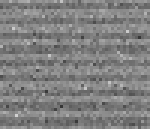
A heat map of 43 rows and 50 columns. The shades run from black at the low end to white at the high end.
The values follow a bell shape. Stripes running across repeat 9 times from top to bottom. On average the colour sits 50% of the way up the scale. No single row or column stands out from its neighbours.
